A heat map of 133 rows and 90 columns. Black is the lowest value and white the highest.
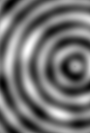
Concentric rings centre on the middle right. There is no overall slope. The values follow a bell shape. The middle left is the ninth with the highest average. No lone cell stands out from its neighbours.
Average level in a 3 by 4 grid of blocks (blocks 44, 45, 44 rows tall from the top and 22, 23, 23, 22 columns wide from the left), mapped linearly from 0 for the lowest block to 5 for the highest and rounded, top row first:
2 2 0 3 / 3 5 1 0 / 1 0 4 1
